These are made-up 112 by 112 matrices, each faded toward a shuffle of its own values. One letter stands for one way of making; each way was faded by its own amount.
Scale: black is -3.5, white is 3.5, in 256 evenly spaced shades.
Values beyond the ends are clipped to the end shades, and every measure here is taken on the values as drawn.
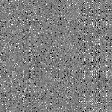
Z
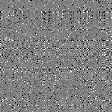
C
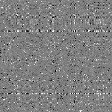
C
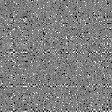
C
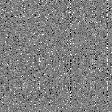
Z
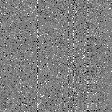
Z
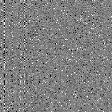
Z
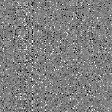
Z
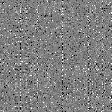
Z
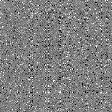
Z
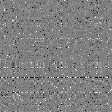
C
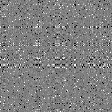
C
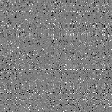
C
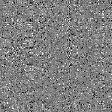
Z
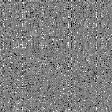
Z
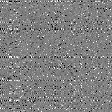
C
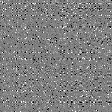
C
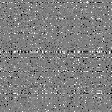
C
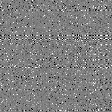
C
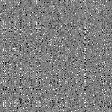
Z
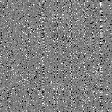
Z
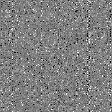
Z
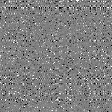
C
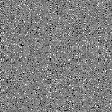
Z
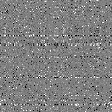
C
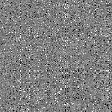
Z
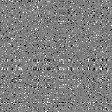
C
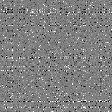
C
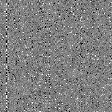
Z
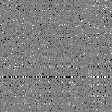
C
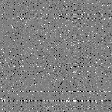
C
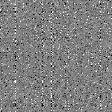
Z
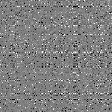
C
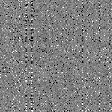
Z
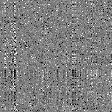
Z
